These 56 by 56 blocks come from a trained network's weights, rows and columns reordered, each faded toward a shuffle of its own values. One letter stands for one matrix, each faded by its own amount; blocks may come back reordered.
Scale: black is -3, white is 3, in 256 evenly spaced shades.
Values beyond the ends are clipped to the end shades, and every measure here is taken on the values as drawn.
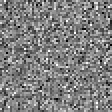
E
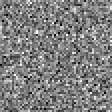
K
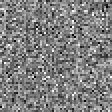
E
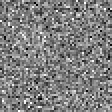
K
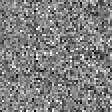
E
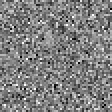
K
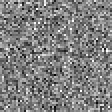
E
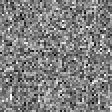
E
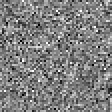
K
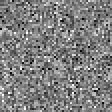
K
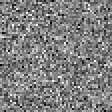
K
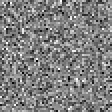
E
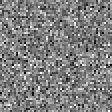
K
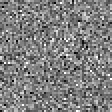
K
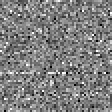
K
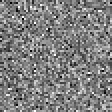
E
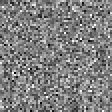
E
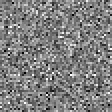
K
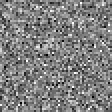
K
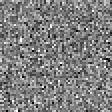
K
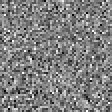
E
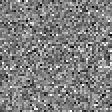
K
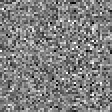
E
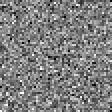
K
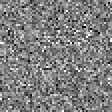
K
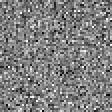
E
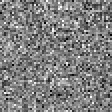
E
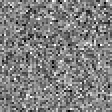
K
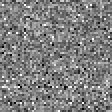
K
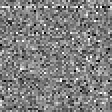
K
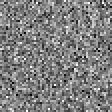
K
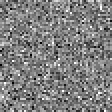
K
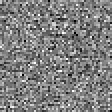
K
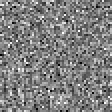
E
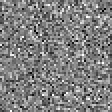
E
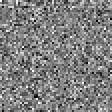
E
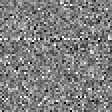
K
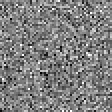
E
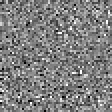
K
